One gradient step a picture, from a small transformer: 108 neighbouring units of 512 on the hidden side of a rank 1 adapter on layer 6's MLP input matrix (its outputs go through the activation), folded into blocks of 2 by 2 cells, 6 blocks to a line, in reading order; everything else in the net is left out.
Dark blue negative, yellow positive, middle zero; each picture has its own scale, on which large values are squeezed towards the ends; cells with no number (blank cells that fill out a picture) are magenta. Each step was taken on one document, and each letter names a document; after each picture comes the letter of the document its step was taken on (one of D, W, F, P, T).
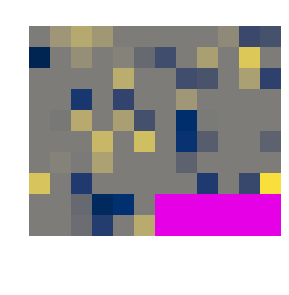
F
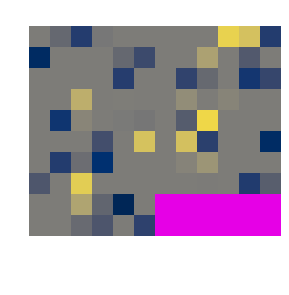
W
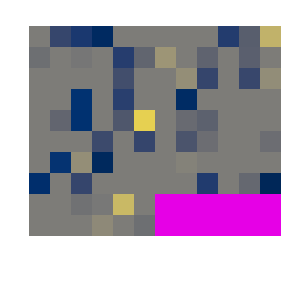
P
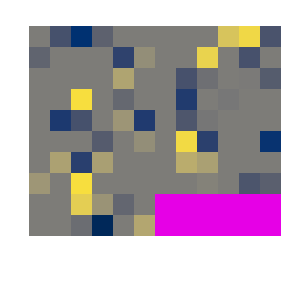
W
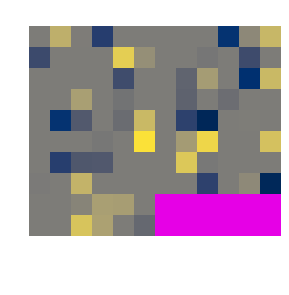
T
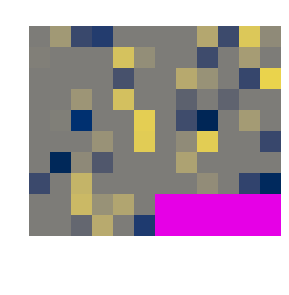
T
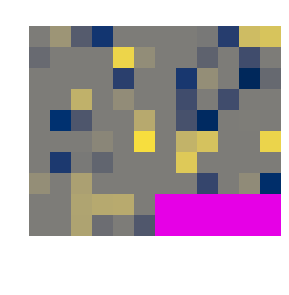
T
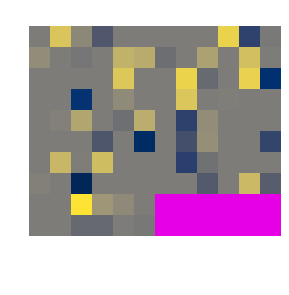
F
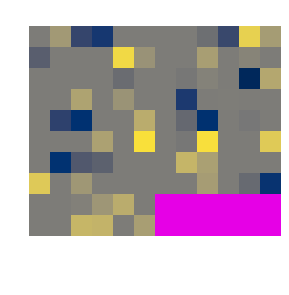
T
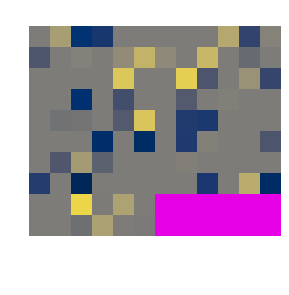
F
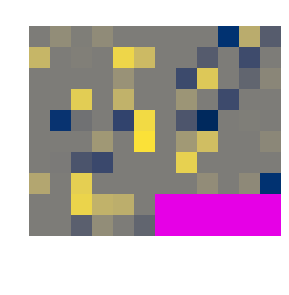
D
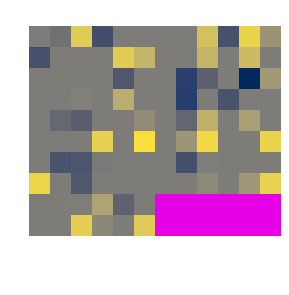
T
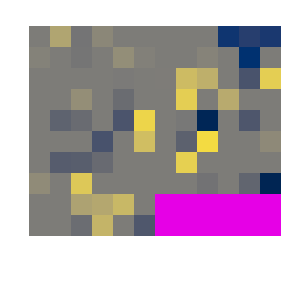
D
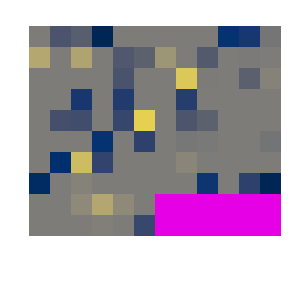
P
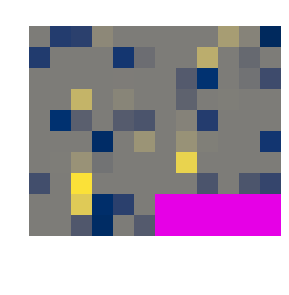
W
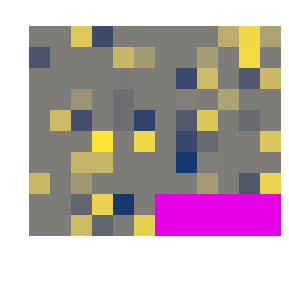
D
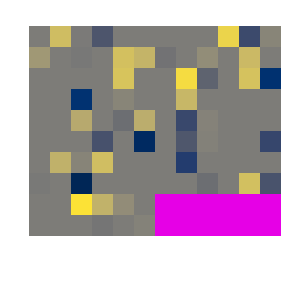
F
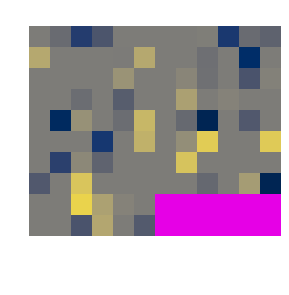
D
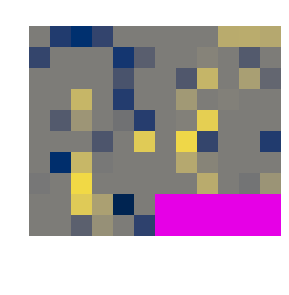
W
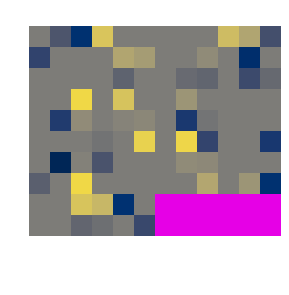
W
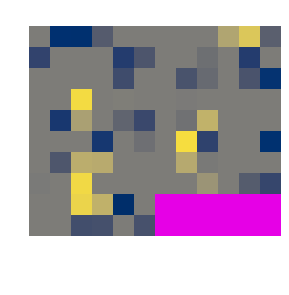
W
